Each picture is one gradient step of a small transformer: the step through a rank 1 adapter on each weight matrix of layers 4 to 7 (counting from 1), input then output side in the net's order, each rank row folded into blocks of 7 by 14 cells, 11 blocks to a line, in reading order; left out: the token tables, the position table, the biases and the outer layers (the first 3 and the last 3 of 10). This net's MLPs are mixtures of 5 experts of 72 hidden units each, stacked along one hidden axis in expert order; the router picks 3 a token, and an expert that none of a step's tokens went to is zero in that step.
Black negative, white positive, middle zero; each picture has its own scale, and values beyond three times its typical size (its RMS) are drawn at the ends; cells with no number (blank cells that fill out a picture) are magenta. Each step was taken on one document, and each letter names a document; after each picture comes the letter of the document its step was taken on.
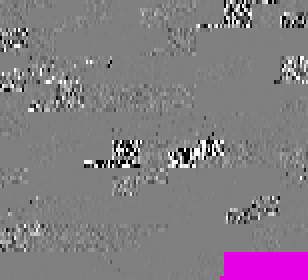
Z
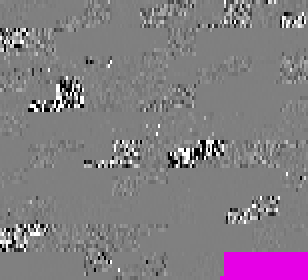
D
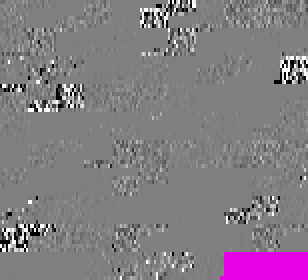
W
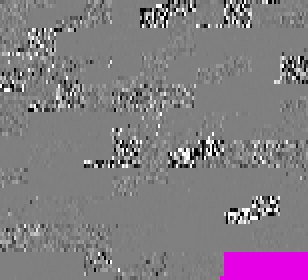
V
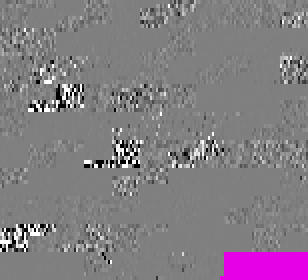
V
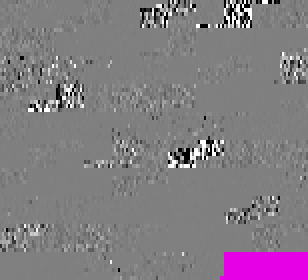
V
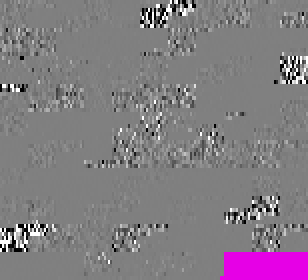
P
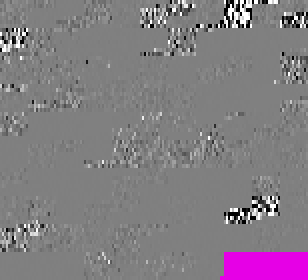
P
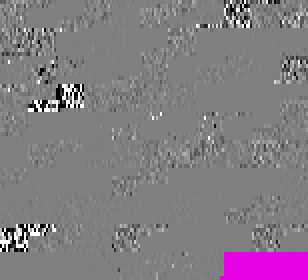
W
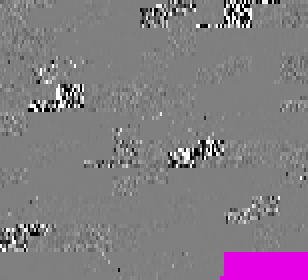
V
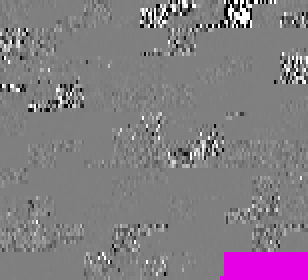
P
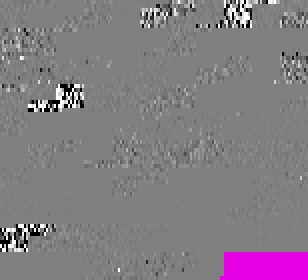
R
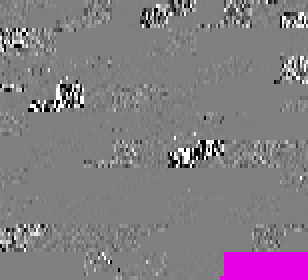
D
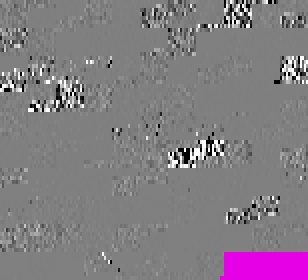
Z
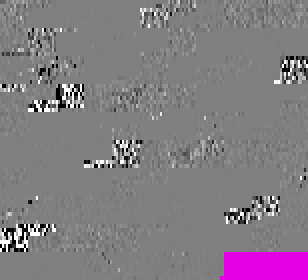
W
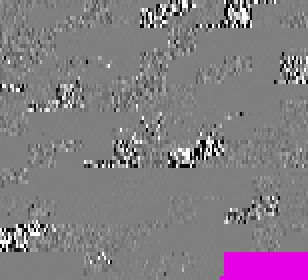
P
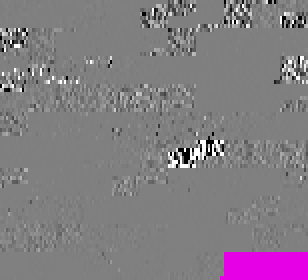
Z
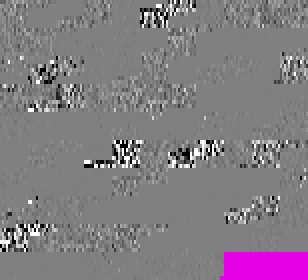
W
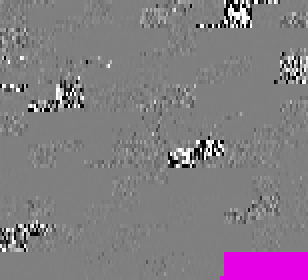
P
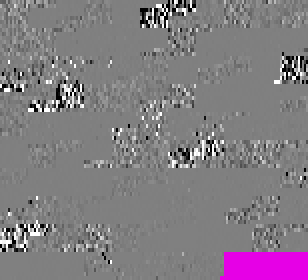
V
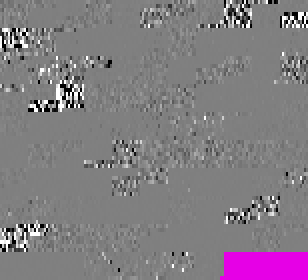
D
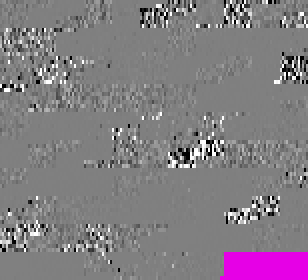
V
